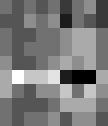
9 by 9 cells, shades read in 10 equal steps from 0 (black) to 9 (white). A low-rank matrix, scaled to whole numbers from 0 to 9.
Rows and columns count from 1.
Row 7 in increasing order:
3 4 4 5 5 5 6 7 7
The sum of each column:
40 34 36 38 44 36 40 44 34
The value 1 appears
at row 2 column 6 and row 6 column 6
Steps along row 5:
down same up up up down up down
